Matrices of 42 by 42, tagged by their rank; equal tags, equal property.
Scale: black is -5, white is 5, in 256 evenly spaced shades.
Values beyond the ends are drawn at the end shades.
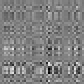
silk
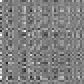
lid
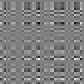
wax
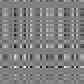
wax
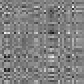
lid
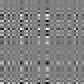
wax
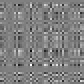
silk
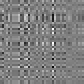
silk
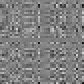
lid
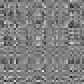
lid
